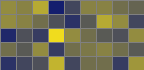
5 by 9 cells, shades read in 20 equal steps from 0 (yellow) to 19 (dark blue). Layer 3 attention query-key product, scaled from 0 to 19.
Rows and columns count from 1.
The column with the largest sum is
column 5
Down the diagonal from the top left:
8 9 16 16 15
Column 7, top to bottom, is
9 5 13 9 11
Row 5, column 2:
15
